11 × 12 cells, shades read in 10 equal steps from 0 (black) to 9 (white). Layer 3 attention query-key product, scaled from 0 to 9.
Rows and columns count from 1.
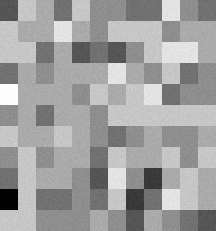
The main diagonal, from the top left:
3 6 4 6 5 5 4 6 2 8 4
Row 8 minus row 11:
-2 0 0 1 1 -2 2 3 0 2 1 4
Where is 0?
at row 10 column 1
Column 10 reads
8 5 8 7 4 7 5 7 6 8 5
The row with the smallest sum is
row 10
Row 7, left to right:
7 6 6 7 6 5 4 5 6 5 5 6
